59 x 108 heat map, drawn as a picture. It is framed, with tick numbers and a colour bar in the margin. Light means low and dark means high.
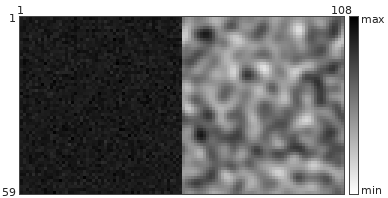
The table splits into one row of 2 panels. Panel 1,1: very high, fine-grained, faint in contrast. Panel 1,2: middling, blotchy, strong in contrast.
